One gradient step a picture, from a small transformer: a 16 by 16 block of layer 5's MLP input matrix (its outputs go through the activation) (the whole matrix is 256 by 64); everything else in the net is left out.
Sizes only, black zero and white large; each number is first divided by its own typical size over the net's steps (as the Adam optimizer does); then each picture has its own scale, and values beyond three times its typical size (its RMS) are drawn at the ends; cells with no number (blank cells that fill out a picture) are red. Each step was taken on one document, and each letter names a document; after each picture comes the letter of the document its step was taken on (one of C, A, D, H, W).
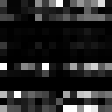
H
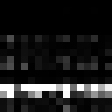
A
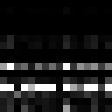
A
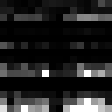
H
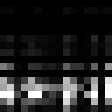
A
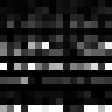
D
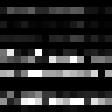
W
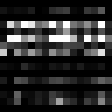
D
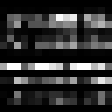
D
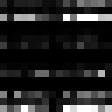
H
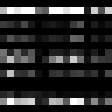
W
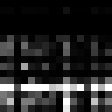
A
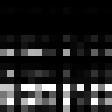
A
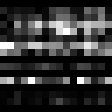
D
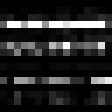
D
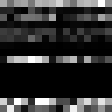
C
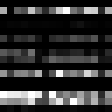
W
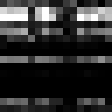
C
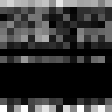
C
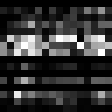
D
